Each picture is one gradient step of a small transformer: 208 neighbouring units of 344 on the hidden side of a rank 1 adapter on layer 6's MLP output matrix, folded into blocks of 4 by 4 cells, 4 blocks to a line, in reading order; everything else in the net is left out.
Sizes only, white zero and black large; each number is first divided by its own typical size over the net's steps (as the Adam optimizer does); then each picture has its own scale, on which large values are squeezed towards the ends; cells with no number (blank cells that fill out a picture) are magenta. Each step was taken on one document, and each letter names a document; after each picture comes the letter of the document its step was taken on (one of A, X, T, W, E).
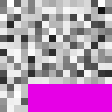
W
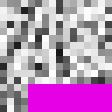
W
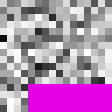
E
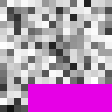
W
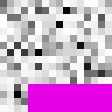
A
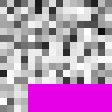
E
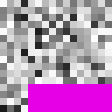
E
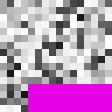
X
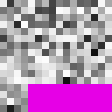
E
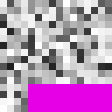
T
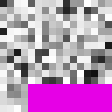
X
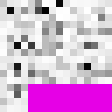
A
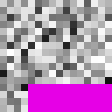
E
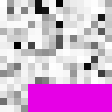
A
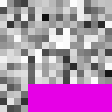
W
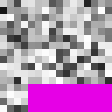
E
